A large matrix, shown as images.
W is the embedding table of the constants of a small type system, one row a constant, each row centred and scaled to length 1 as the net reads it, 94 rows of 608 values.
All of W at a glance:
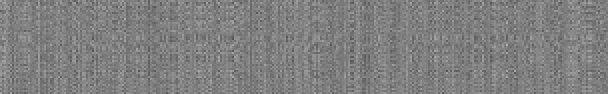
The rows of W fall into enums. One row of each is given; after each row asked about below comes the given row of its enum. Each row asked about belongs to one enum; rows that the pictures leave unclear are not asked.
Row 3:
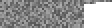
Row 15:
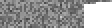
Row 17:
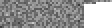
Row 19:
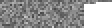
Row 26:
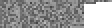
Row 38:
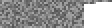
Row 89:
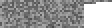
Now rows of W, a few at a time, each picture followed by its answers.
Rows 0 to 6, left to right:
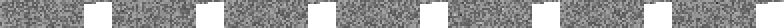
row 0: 89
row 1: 15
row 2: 3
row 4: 17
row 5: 3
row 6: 15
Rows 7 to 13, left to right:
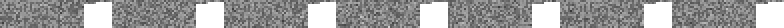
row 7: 15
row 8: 38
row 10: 19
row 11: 26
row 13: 17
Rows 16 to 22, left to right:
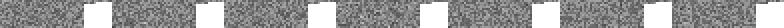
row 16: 38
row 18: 3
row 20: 17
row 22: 26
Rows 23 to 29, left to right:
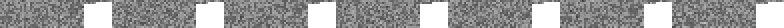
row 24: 38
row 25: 15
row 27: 3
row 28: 15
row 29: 17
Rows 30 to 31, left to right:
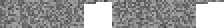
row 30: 26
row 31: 89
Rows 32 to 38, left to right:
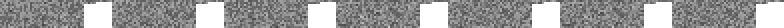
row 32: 15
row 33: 3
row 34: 89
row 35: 19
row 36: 38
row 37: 19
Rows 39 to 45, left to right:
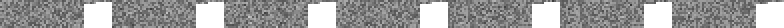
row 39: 3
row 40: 17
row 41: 19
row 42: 3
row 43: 26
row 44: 26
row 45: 15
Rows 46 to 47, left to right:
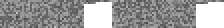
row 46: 15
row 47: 89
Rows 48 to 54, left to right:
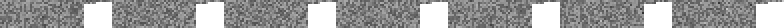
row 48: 15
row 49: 38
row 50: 38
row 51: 3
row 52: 15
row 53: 26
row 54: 17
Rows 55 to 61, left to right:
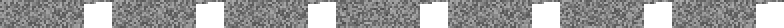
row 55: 3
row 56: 3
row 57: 3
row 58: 17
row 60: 38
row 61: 3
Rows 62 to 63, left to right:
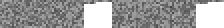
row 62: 38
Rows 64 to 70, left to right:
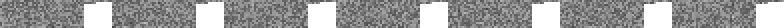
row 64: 89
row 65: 17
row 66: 15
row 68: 17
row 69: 38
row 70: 15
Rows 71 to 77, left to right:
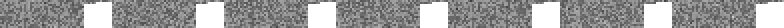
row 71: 15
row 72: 38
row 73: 89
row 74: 89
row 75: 15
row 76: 26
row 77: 15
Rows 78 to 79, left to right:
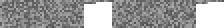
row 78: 89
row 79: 3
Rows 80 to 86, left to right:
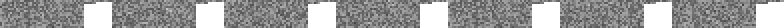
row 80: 89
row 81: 17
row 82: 3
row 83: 17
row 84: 89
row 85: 15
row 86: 26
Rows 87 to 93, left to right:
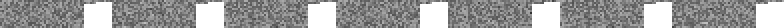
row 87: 3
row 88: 17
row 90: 3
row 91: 26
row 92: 89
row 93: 17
